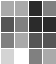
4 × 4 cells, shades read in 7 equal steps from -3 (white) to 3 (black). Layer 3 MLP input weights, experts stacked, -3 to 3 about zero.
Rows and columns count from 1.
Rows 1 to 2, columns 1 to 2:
-1 -1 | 1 0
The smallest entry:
-3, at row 4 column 2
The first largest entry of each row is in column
3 3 3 3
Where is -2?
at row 4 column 1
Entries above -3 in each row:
4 4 4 3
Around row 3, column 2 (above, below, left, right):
0 -3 0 1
